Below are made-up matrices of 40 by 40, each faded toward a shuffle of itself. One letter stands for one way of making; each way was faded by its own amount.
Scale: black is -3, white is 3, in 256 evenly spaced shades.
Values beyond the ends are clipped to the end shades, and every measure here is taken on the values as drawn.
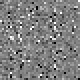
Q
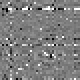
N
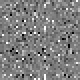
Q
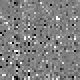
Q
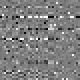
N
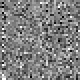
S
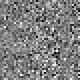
S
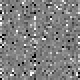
Q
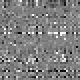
N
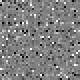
Q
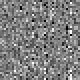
S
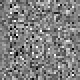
S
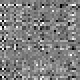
N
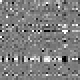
N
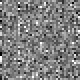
S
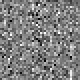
S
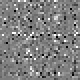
Q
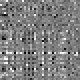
N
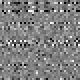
N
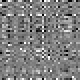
N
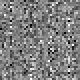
S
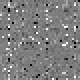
Q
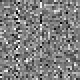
S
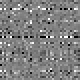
N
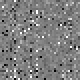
Q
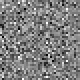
S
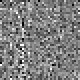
S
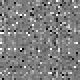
Q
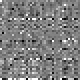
N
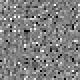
Q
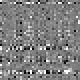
N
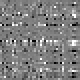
N
